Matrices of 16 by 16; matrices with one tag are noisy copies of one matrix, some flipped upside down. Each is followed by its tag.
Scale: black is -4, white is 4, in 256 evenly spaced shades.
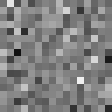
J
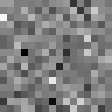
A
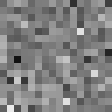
J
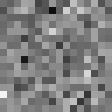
A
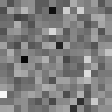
A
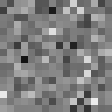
A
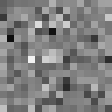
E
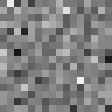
J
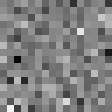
J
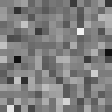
J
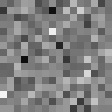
A
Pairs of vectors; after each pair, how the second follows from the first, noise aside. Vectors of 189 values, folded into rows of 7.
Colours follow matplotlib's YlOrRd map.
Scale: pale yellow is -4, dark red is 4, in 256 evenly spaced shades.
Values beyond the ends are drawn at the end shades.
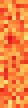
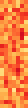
reversed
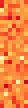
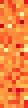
reversed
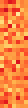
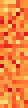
negated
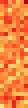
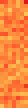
shrunk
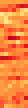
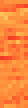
shrunk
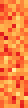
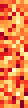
scaled up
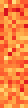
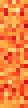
sign-scrambled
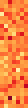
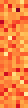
reversed
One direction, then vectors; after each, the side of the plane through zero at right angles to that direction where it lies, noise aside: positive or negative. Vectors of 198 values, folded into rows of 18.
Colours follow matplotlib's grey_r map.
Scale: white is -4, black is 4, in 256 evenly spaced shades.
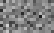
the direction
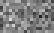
positive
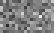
negative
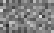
negative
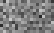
positive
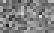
negative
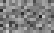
positive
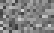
positive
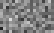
negative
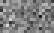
positive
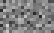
positive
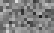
positive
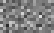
negative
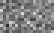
negative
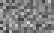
negative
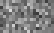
positive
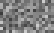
positive
